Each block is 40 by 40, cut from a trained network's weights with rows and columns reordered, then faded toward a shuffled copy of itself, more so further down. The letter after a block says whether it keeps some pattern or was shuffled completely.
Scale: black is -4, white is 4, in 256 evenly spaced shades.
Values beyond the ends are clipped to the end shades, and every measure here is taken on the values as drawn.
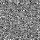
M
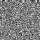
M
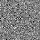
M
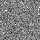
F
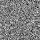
M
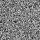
F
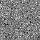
M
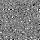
M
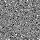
F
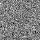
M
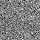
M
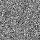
M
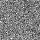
F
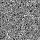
F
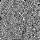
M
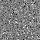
F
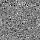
M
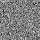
F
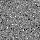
F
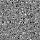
M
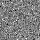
F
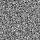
F
